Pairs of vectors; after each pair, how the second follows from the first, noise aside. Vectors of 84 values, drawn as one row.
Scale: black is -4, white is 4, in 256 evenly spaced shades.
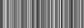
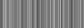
shrunk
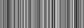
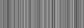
shrunk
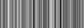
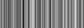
reversed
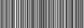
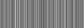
shrunk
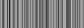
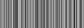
reversed
